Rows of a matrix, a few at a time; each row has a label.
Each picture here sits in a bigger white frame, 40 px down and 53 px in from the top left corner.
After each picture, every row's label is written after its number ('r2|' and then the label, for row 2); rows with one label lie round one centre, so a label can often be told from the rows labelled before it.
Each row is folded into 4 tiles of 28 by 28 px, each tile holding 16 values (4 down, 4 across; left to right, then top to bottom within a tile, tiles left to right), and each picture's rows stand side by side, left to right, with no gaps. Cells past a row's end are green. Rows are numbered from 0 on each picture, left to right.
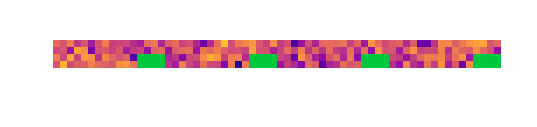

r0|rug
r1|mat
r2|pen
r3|mat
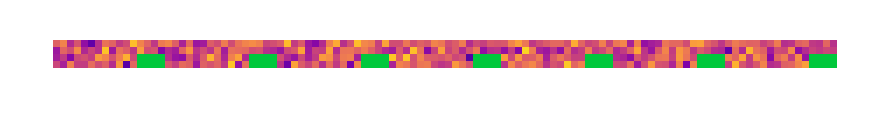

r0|mat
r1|mat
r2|mat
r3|rug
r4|rug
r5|mat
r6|rug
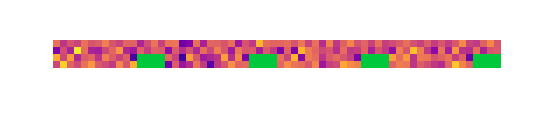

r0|rug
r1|pen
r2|rug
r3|rug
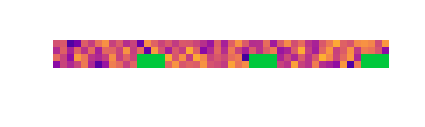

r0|pen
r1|rug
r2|mat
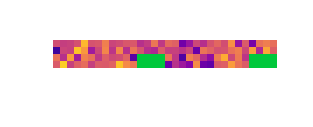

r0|rug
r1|pen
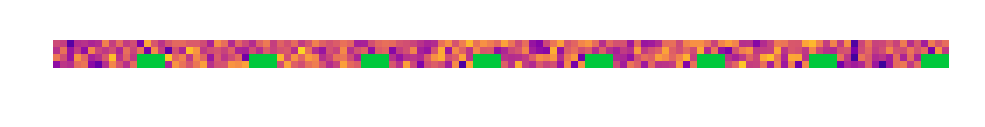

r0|pen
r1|rug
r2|rug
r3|mat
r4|mat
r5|mat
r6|mat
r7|pen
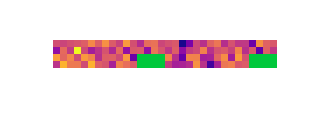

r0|rug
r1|pen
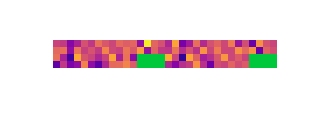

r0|pen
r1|pen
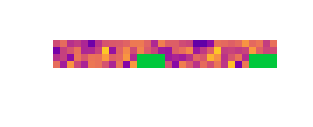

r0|mat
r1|mat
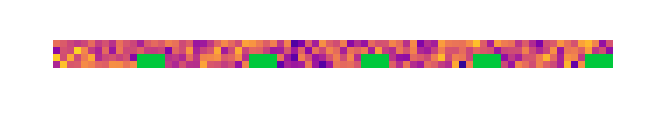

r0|rug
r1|mat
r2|pen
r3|mat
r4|mat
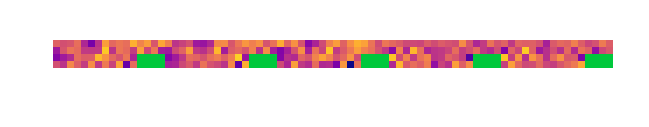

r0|mat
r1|mat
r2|mat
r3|rug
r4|rug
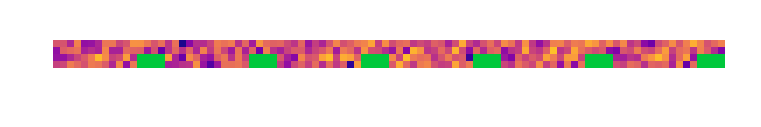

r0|mat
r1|pen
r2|mat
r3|rug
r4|mat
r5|mat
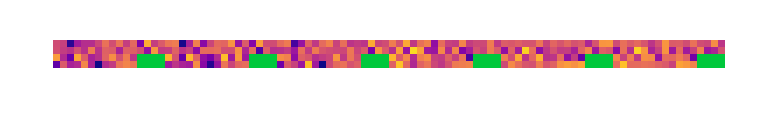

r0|pen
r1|pen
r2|pen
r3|rug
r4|rug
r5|rug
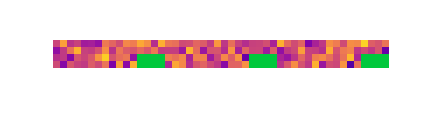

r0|mat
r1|rug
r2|mat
